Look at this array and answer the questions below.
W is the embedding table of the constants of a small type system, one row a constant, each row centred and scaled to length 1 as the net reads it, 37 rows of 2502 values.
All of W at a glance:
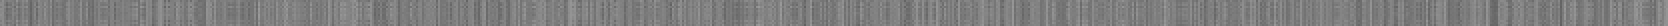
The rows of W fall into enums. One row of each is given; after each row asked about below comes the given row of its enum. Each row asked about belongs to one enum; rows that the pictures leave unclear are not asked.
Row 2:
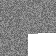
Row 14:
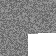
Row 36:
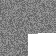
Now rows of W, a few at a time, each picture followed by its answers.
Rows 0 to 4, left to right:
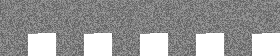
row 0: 36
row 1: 36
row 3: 36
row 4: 14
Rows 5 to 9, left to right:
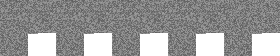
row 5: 14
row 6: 14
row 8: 14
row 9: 36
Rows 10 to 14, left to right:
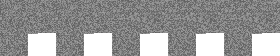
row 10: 36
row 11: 36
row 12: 14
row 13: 14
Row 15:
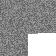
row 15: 36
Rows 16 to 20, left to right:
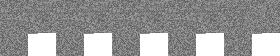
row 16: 14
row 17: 14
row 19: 14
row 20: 2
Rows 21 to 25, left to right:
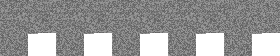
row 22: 14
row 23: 14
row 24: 14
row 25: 36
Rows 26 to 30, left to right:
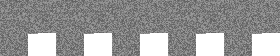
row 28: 36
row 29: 14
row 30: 36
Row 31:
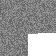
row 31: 36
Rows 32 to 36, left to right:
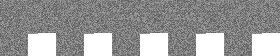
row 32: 2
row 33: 36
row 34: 14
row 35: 14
